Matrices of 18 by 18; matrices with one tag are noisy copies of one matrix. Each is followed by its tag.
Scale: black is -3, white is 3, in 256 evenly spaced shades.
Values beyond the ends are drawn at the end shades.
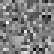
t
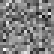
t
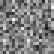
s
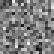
s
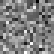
t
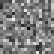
s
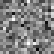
s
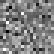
t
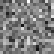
s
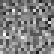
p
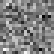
t
